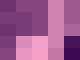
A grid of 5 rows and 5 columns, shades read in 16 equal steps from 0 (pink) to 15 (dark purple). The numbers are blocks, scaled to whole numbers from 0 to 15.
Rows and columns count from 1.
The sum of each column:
51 32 27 16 49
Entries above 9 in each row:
1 2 2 2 1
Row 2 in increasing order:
3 7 9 10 10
